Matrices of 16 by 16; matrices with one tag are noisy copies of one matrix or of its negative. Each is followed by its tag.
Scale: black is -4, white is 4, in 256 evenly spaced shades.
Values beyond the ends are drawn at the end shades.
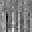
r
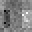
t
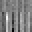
r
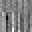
r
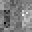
t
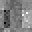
t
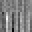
r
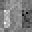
t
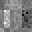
t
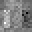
t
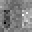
t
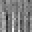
r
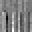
r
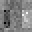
t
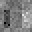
t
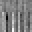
r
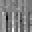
r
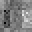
t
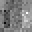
t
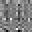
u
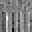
r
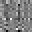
u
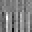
r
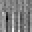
r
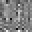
u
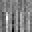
r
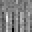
r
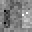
t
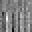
r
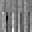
r
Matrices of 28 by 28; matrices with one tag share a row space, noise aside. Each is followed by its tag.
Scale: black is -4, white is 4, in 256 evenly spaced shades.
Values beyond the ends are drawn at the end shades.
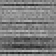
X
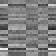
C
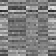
C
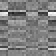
C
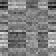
C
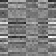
C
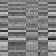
C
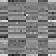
C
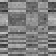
C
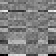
C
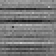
X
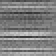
X
